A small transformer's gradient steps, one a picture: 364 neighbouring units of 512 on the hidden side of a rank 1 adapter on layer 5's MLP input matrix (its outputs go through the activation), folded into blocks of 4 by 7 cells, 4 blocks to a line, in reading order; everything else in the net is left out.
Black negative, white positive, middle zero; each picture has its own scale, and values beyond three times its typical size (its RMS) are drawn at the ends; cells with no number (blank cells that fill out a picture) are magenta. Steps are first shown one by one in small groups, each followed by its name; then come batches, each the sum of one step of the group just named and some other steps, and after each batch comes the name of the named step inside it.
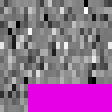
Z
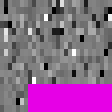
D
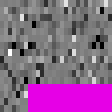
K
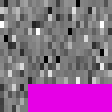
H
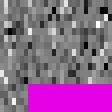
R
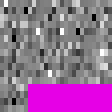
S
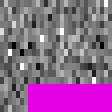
K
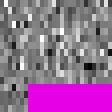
Z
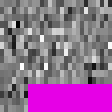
Z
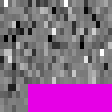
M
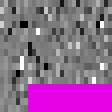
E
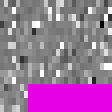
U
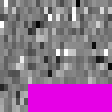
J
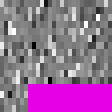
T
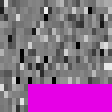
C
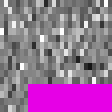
T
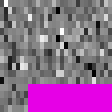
J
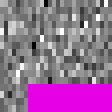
T
